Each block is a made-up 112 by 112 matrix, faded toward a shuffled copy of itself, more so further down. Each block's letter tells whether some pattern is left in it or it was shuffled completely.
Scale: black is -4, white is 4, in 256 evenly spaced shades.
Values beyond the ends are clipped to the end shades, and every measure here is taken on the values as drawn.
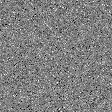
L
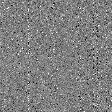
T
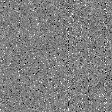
T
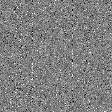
T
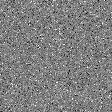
L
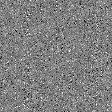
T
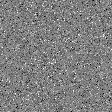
L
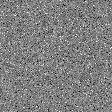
L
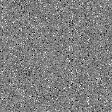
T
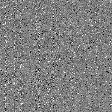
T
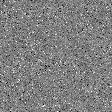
L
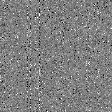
T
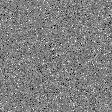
L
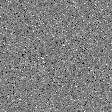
L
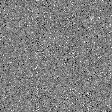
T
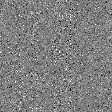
T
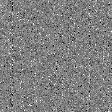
T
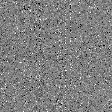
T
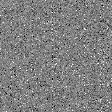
T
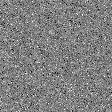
L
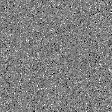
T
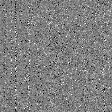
T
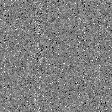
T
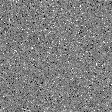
L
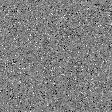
L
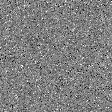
L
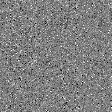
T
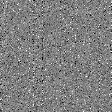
T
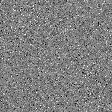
L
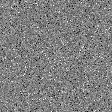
L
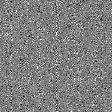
T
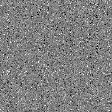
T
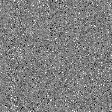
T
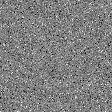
L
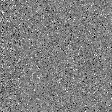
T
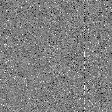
T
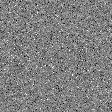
L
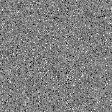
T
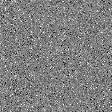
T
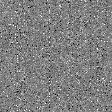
T
